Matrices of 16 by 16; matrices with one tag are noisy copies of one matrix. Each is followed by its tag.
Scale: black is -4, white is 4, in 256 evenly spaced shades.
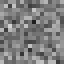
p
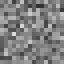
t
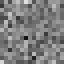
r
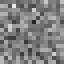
p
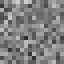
r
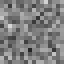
p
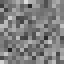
r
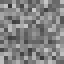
p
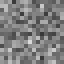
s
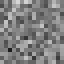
r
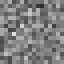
t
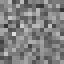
t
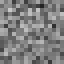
t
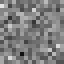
p
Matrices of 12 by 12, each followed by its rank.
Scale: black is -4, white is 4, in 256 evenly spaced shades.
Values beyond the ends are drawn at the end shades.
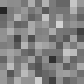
full rank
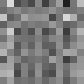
two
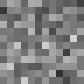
full rank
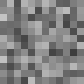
full rank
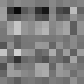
two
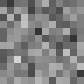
full rank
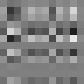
one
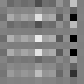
one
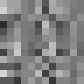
two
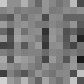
two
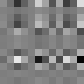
one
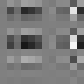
one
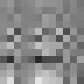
two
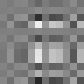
one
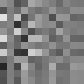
two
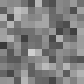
full rank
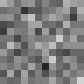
full rank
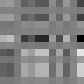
one
